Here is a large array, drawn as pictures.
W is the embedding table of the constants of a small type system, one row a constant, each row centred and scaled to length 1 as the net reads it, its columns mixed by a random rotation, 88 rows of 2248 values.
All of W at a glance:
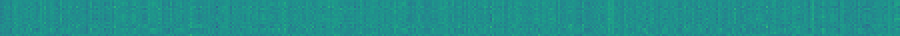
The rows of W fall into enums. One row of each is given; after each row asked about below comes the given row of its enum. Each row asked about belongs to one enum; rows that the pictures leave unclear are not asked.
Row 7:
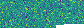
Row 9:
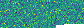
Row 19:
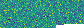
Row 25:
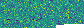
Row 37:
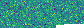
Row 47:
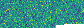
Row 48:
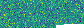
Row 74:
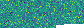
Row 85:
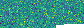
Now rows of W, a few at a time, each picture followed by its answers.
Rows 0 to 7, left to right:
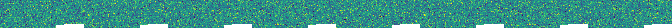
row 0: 47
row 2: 7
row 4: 19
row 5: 48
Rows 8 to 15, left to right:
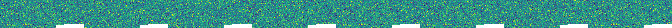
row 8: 37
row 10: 48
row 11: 47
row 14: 7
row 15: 37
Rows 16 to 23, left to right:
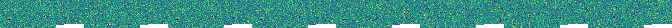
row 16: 19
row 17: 37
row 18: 19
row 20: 25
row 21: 48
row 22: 48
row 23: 7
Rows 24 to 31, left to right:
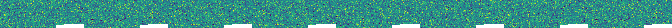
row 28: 85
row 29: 7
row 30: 48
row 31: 25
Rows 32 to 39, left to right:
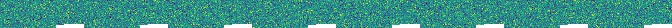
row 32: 25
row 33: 7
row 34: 37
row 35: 9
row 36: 48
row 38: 7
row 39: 48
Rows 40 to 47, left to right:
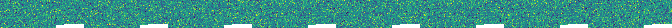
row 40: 9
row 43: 48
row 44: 74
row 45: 48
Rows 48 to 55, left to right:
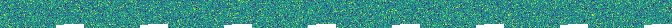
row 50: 7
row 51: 47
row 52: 9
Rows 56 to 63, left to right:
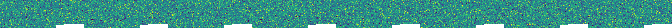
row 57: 25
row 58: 48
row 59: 19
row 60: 85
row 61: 9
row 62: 37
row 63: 85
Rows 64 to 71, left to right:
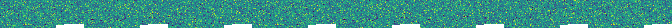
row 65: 25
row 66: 85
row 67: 37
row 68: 25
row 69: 19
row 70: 7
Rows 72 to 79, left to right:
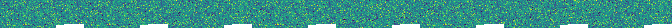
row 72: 37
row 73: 37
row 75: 37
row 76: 25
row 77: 37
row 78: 7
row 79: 74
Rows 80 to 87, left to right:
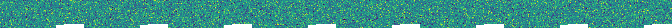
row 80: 7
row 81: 7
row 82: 47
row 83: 37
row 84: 25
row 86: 48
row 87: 9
